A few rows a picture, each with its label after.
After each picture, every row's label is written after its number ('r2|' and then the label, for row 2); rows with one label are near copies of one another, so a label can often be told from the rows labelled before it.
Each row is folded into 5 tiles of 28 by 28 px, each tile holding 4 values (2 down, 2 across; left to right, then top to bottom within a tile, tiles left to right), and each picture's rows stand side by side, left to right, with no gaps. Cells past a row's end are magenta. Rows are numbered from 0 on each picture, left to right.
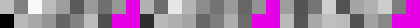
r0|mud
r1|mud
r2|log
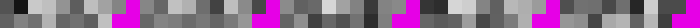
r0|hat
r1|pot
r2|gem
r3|hat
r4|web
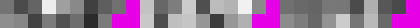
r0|gem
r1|log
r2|web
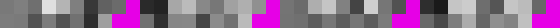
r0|gem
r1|hat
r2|pot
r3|hat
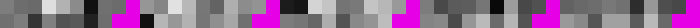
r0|gem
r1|mud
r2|hat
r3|web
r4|web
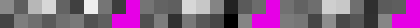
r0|pot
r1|gem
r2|gem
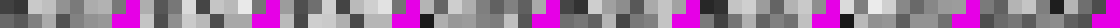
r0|hat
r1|log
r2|log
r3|mud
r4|hat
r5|hat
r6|mud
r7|pot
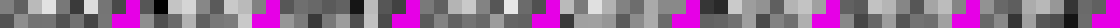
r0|pot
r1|hat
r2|web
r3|pot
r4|mud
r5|hat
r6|hat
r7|gem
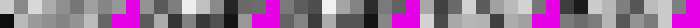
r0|mud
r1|gem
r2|gem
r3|log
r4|hat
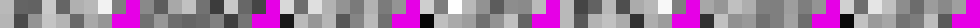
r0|log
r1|pot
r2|mud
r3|mud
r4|log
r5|mud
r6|mud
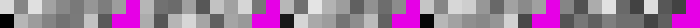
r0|mud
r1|log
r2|mud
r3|mud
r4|pot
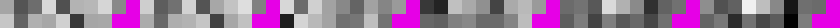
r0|log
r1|log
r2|mud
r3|hat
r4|gem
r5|gem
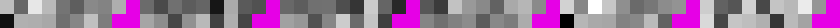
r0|mud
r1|web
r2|web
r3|hat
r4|mud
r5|log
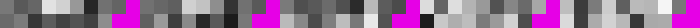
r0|gem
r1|gem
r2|web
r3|mud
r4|log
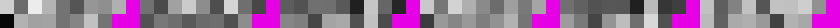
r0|mud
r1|pot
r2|web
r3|mud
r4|web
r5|log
